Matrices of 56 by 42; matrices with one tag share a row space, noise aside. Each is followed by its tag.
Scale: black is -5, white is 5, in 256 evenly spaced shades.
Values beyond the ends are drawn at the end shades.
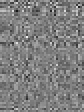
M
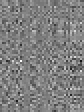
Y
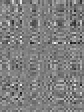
Y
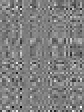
Y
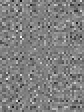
Y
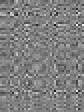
M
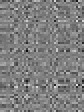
M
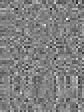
M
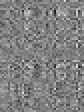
M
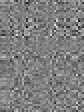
M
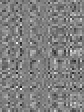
Y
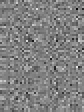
M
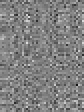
M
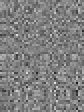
M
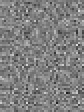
M
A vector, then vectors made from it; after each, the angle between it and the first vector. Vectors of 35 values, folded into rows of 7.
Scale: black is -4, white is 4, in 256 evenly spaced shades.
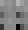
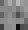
nearly parallel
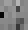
partly aligned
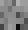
nearly parallel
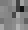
partly opposed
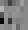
orthogonal
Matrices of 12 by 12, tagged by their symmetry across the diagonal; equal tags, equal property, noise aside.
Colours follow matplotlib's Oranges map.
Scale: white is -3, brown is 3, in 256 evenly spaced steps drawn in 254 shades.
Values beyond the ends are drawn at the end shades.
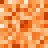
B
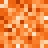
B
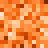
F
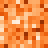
F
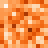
B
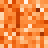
F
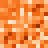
B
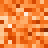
F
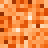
B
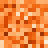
F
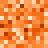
F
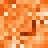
B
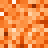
B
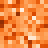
F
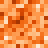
B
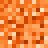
B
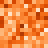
F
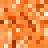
F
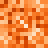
B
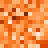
F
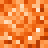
B
